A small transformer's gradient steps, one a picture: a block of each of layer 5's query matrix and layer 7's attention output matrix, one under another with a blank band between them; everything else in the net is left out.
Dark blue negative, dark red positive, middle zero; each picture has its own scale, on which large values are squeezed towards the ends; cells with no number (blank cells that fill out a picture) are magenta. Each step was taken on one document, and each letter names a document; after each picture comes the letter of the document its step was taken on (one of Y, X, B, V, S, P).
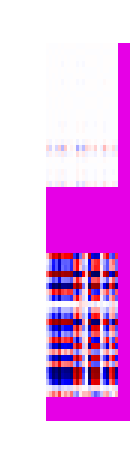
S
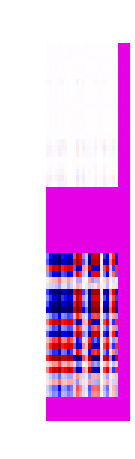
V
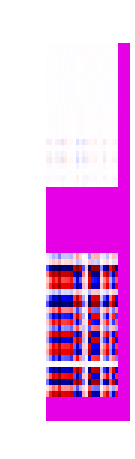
S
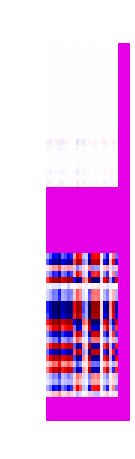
V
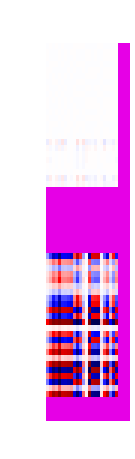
S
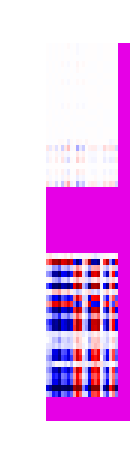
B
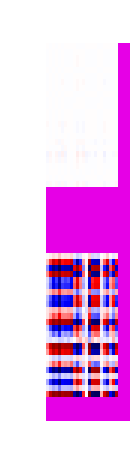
S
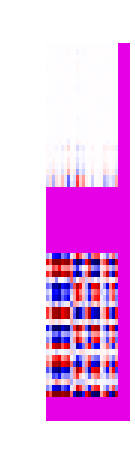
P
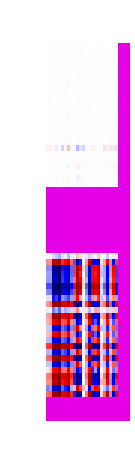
B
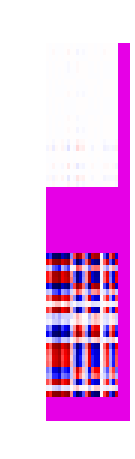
P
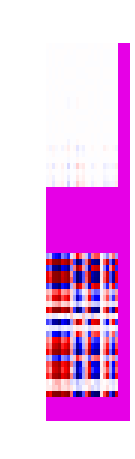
P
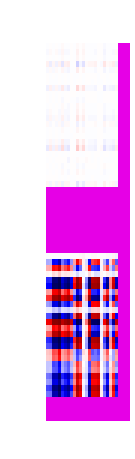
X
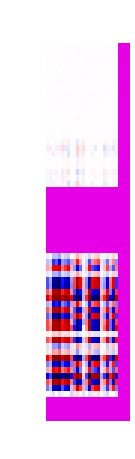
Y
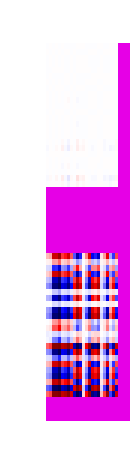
B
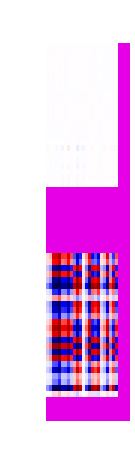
B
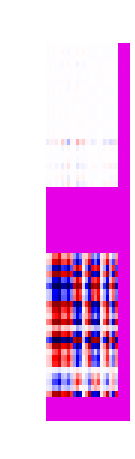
B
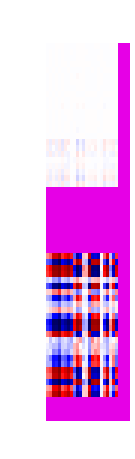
X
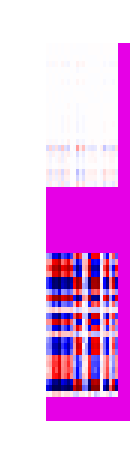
X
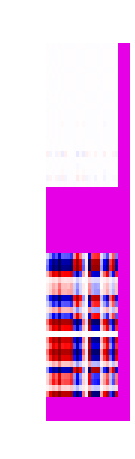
S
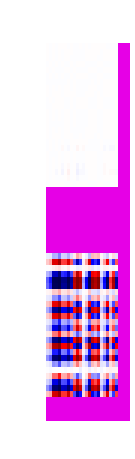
B
